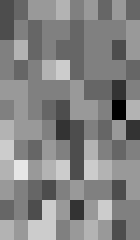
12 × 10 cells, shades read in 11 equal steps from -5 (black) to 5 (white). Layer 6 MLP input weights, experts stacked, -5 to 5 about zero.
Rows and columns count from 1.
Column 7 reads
1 0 0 0 -1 1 0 2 3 0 1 2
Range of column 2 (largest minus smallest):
5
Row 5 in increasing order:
-3 -1 -1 0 0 0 0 1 1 1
